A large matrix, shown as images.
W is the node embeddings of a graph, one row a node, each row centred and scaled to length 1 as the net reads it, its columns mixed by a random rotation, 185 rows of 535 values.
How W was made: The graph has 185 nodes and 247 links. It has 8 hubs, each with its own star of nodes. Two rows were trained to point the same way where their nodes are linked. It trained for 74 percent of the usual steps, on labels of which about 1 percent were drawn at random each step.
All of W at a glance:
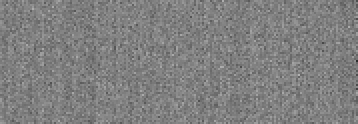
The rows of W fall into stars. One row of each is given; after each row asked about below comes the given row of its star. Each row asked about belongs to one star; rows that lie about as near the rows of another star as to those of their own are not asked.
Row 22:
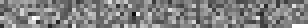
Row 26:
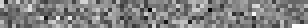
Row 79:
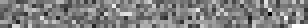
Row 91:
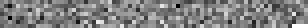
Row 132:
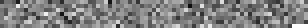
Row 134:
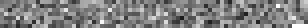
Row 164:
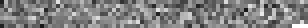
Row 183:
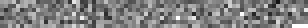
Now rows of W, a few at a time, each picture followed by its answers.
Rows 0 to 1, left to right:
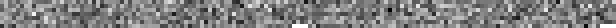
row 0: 79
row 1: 22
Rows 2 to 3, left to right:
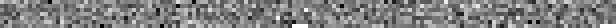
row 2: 91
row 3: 79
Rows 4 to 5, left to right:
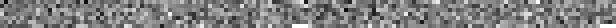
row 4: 132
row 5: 26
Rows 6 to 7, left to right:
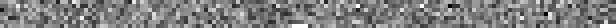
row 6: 183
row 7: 79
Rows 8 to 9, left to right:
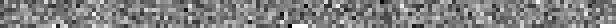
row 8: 164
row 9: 26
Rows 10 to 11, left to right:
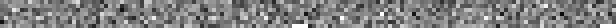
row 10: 183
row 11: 164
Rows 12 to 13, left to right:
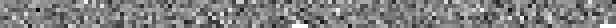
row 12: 134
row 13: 79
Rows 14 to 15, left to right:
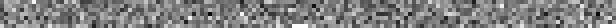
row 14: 183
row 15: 26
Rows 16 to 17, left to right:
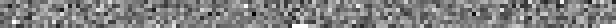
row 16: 22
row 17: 132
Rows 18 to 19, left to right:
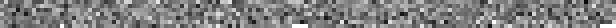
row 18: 132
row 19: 91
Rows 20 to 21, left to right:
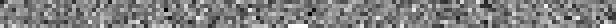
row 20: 134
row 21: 164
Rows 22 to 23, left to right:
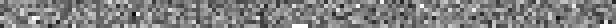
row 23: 79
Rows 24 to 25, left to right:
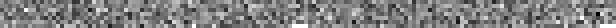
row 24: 26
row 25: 183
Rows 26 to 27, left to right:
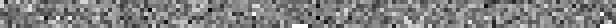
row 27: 164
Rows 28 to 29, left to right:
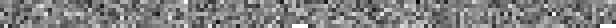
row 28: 132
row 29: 164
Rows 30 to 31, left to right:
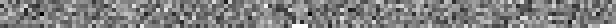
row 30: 79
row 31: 22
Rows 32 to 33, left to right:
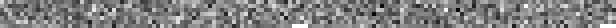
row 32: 26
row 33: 26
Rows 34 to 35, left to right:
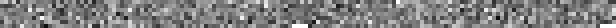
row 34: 79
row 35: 91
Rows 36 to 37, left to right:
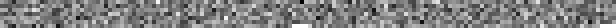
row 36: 22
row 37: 183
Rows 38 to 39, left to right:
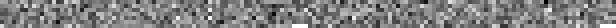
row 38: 183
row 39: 132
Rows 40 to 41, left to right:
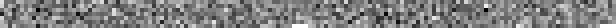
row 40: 26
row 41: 26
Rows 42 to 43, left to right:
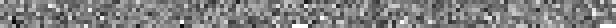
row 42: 132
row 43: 164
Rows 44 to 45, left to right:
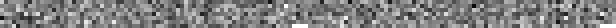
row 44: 134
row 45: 22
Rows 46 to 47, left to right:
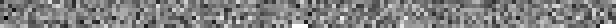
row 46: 134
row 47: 164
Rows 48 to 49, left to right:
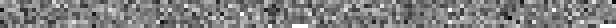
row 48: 183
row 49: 132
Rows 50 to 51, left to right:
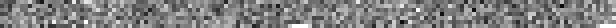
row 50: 22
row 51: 134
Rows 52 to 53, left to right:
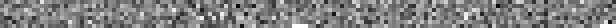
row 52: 134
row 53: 79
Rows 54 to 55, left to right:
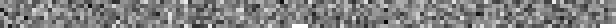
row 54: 132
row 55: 91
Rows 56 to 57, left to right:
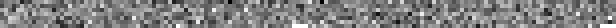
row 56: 134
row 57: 26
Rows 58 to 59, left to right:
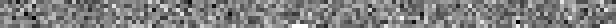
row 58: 79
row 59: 132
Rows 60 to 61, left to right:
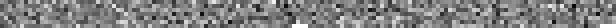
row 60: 79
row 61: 22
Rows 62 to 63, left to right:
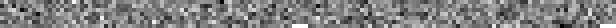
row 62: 183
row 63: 132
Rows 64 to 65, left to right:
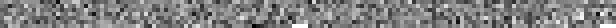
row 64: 183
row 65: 164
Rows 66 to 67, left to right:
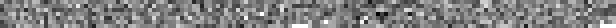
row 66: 183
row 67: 26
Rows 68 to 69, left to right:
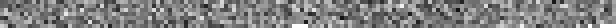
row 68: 134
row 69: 26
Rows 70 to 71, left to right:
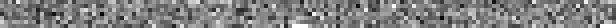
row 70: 26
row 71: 164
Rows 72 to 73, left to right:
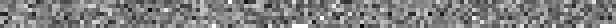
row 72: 22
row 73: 22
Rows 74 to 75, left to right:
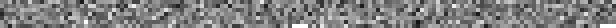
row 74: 22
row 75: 22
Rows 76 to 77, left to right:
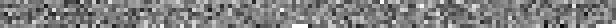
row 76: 26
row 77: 79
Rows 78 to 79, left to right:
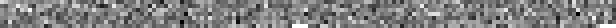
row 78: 79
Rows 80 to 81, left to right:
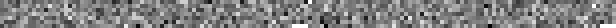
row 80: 132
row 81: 91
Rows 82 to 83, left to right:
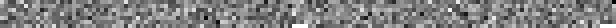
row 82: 91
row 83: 132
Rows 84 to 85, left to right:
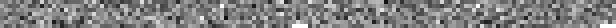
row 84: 134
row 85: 79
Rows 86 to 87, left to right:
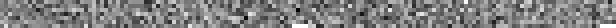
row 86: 26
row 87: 26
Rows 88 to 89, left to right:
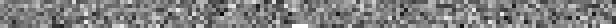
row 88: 91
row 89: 132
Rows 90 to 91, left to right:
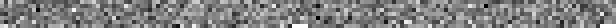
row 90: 26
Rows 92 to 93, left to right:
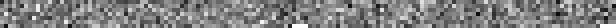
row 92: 164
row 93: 22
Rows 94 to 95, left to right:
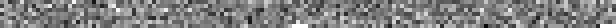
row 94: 79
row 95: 22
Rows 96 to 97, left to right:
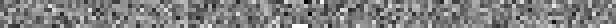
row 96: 132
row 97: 164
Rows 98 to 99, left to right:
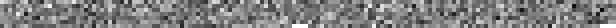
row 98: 79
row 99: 22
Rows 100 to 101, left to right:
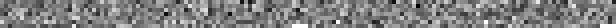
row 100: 22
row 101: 132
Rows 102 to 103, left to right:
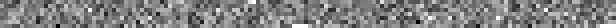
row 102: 132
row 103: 183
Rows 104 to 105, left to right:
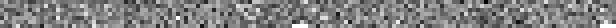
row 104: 164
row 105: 134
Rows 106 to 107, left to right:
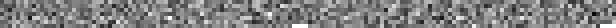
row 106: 22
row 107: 91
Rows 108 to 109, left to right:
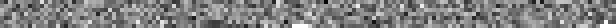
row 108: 134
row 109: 79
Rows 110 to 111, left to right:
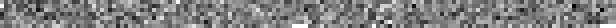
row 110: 26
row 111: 22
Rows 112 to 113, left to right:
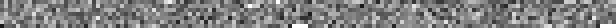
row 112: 164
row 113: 164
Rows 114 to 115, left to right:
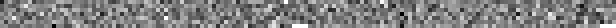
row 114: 132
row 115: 183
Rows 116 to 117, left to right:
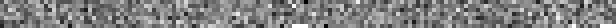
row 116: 132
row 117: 134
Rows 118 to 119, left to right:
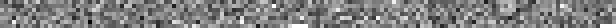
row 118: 26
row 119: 22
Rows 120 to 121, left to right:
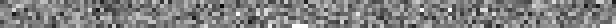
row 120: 132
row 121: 91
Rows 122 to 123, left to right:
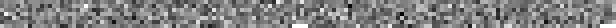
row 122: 134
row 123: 91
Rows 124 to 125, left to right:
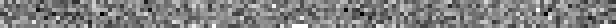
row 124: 26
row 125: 26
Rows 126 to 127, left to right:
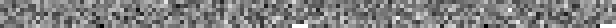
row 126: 91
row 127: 22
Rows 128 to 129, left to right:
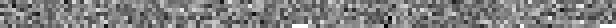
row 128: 22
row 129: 26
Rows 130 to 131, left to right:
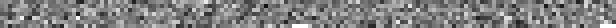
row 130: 22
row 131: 134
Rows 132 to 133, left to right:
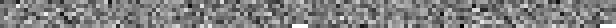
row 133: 22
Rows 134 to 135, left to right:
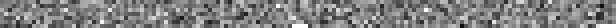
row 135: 79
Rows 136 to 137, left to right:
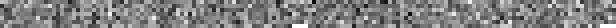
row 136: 91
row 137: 26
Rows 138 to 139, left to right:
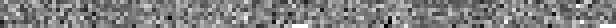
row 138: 183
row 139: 134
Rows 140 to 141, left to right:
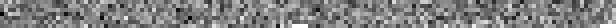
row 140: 26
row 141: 22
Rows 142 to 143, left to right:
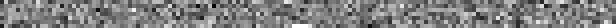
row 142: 132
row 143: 134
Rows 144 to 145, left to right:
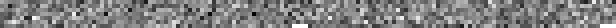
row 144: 22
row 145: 132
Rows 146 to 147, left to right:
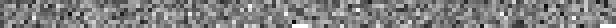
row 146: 164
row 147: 134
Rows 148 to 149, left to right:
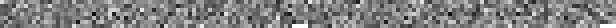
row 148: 91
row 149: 91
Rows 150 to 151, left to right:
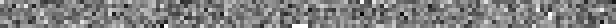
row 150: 91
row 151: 183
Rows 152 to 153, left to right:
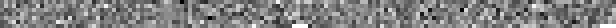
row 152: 164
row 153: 91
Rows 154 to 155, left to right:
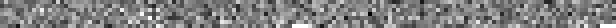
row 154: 134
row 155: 132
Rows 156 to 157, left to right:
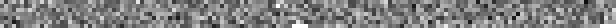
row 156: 134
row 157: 183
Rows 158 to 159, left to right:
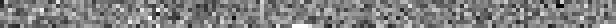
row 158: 132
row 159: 134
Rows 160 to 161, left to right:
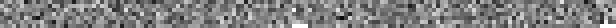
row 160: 134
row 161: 79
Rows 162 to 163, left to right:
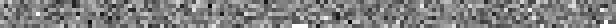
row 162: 26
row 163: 79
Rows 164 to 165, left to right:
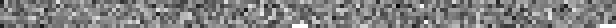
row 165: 79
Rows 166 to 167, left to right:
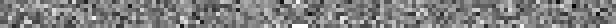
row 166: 132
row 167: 22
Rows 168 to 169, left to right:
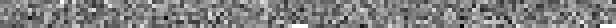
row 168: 79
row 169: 132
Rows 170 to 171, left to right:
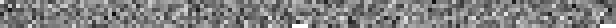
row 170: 91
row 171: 164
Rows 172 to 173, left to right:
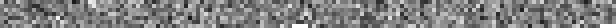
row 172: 26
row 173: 132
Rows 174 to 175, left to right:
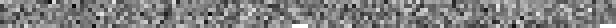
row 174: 183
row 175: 26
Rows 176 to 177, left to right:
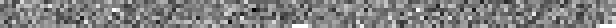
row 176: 91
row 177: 183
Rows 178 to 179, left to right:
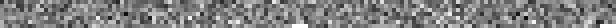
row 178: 164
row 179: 79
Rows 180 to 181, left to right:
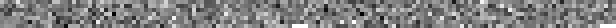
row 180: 91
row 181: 26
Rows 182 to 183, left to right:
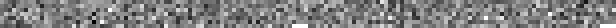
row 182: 91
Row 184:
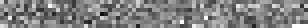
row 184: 26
